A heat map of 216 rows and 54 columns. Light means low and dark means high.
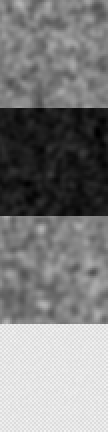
It is made of 4 by 1 panels. Panel 1,1: middling, blotchy. Panel 2,1: very high, blotchy, faint in contrast. Panel 3,1: middling, blotchy. Panel 4,1: very low, checkered, faint in contrast.
